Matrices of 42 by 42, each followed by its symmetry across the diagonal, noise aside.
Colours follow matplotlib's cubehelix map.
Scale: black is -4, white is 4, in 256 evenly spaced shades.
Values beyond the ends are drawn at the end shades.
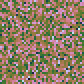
antisymmetric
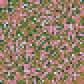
symmetric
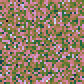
neither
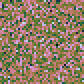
neither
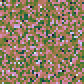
antisymmetric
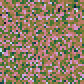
neither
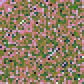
symmetric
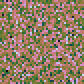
neither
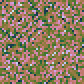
symmetric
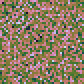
symmetric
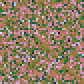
antisymmetric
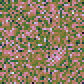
symmetric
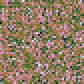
antisymmetric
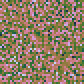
antisymmetric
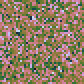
antisymmetric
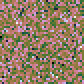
neither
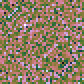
symmetric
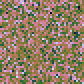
neither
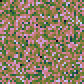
symmetric
